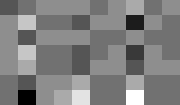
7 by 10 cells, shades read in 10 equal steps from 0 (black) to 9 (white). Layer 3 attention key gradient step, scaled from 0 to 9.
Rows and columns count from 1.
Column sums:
31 30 32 33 33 30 32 32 31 30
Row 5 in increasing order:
3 3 4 4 5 5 5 5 5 6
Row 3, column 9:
4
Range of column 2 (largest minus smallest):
7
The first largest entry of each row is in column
8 2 1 2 2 5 8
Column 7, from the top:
5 5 4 5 5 4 4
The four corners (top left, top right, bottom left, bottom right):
3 5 4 4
